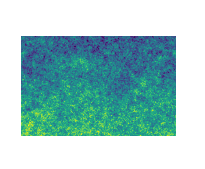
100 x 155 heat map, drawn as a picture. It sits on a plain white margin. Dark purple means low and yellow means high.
Stripes: none. Grain: blotchy. Slope: up to the bottom.
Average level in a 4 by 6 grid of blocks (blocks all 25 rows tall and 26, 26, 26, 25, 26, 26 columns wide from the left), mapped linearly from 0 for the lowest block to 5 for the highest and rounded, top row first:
0 0 0 0 0 0
1 2 2 1 1 1
3 3 3 2 3 3
5 4 4 4 4 4
